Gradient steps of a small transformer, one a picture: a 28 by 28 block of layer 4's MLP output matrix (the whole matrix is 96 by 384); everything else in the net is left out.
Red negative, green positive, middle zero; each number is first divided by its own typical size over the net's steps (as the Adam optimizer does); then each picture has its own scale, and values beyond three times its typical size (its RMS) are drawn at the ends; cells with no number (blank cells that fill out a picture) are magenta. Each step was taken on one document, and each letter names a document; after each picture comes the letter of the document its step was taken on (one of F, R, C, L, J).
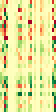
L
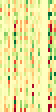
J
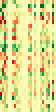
L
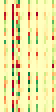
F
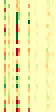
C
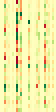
C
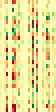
F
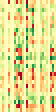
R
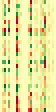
C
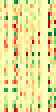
J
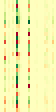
C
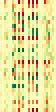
F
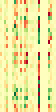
J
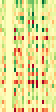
F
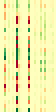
C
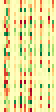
L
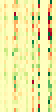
J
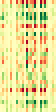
R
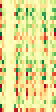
R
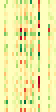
J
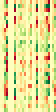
L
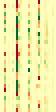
C
